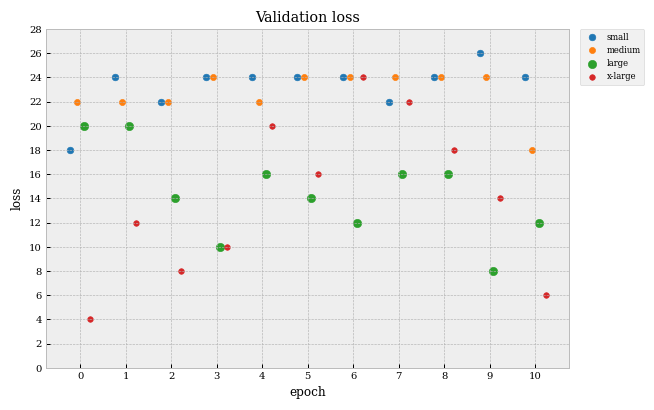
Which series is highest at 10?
small
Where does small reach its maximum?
9
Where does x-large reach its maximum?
6
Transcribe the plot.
Title: Validation loss
x-axis: epoch, ticks 0 1 2 3 4 5 6 7 8 9 10
y-axis: loss, ticks 0 2 4 6 8 10 12 14 16 18 20 22 24 26 28
Legend: small, medium, large, x-large
Values:
small: 18 24 22 24 24 24 24 22 24 26 24
medium: 22 22 22 24 22 24 24 24 24 24 18
large: 20 20 14 10 16 14 12 16 16 8 12
x-large: 4 12 8 10 20 16 24 22 18 14 6
